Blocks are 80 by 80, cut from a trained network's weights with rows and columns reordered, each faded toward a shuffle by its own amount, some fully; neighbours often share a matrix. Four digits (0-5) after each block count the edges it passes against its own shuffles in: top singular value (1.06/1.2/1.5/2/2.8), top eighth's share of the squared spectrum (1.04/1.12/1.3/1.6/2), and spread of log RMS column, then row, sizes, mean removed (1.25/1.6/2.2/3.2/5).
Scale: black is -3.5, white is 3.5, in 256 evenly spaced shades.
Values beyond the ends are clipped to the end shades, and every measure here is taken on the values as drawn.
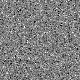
1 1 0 0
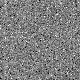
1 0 0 0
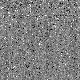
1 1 0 1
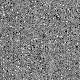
1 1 0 0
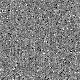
1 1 0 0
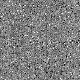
2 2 0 1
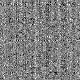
3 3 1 2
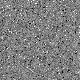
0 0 0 0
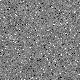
0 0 0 0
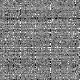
4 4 3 1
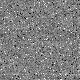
1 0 0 0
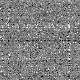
3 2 2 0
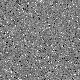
0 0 0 0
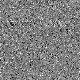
2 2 1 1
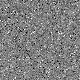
0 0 0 0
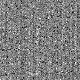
3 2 0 2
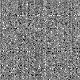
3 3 0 3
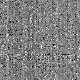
3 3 0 2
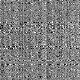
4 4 0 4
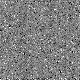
1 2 0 1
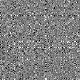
3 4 2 2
